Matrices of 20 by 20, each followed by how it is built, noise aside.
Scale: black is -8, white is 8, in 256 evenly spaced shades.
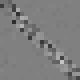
banded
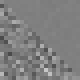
lower triangular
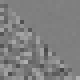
lower triangular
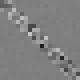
banded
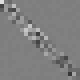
banded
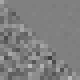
lower triangular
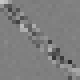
banded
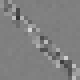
banded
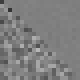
lower triangular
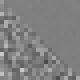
lower triangular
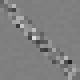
banded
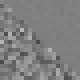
lower triangular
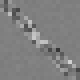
banded
